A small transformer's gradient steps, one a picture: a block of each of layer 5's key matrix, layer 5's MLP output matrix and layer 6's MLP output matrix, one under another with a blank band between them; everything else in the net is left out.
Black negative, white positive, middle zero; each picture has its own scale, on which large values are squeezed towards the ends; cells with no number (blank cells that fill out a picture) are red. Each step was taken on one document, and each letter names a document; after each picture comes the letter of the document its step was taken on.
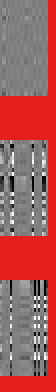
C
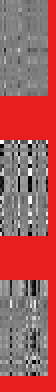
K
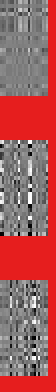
K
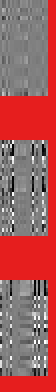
C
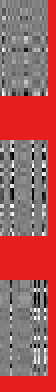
C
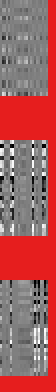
C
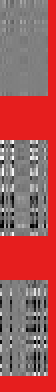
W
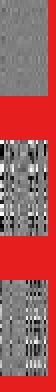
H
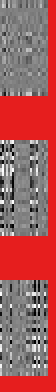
W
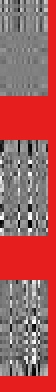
K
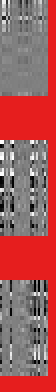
W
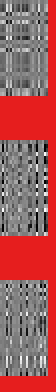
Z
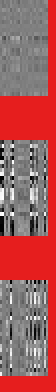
H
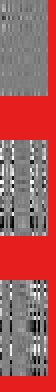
W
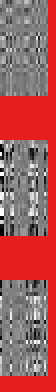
H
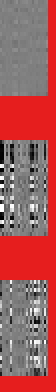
H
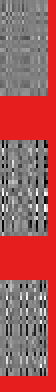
Z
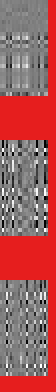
Z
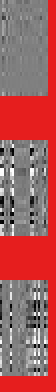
W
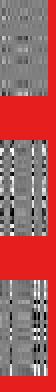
C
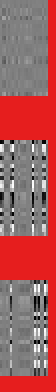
C
